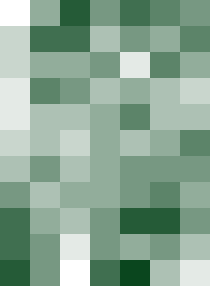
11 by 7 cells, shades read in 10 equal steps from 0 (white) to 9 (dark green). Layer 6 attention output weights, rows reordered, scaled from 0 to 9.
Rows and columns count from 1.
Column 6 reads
6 4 6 3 3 4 5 6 8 5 3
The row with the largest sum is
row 9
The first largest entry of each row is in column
3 2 6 2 5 7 2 6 5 1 5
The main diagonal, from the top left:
0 7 4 3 6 4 5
